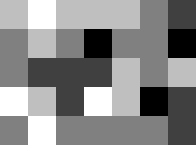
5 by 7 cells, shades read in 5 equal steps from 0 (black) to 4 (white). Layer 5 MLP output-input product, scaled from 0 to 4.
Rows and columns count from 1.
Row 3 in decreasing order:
3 3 2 2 1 1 1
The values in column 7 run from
0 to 3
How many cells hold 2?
12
